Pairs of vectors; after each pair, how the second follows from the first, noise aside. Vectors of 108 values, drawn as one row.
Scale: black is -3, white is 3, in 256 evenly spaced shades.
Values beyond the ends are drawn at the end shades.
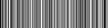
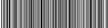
negated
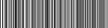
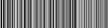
negated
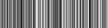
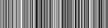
negated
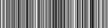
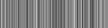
shrunk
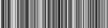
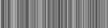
shrunk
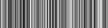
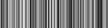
negated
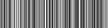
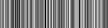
negated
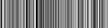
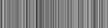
shrunk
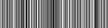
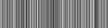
shrunk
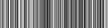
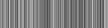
shrunk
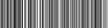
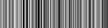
negated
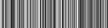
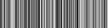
negated
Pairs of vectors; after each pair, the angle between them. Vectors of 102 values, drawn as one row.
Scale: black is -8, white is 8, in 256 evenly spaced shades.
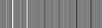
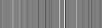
orthogonal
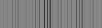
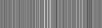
nearly opposite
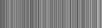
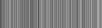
nearly parallel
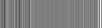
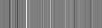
orthogonal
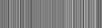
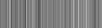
orthogonal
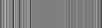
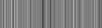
partly aligned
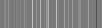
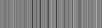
nearly opposite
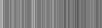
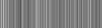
orthogonal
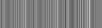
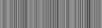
nearly opposite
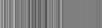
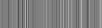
orthogonal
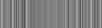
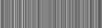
partly opposed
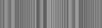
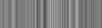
nearly parallel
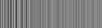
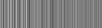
nearly opposite
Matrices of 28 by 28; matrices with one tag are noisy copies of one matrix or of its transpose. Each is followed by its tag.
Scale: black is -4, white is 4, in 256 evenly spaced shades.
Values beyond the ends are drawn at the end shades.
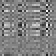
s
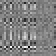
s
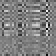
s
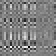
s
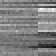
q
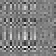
s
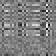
s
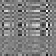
s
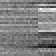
q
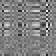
s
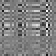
s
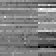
q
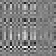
s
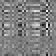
s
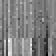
q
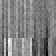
q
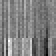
q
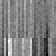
q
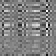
s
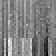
q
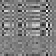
s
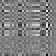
s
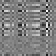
s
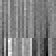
q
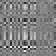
s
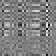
s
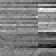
q
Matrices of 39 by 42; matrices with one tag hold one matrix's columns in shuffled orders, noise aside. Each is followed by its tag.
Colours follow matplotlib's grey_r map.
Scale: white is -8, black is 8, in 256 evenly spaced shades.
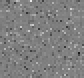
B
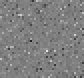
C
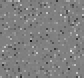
C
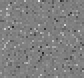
B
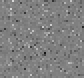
B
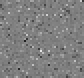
C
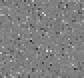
C
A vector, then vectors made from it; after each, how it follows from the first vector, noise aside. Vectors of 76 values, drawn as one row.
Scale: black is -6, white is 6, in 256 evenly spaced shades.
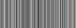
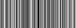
scaled up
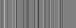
partly zeroed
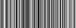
scaled up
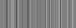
partly zeroed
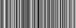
scaled up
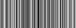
scaled up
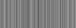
shrunk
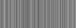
shrunk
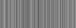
shrunk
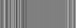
partly zeroed
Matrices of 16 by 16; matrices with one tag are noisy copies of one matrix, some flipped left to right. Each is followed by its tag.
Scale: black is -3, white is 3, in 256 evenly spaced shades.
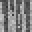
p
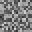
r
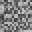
r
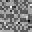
r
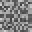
r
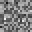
r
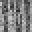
p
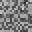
r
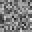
r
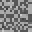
r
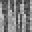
p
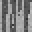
p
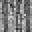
p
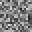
r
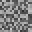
r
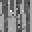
p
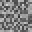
r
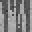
p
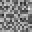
r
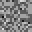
r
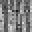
p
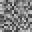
r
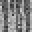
p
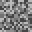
r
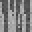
p
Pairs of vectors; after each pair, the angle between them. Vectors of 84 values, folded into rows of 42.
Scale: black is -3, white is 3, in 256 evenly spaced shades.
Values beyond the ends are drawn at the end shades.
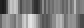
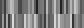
partly aligned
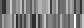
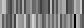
nearly opposite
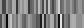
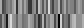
nearly parallel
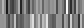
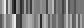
partly aligned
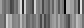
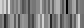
orthogonal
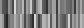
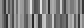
partly aligned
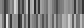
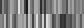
partly opposed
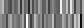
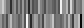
nearly parallel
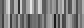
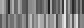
partly opposed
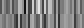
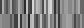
nearly parallel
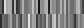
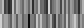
nearly opposite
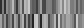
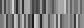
nearly parallel
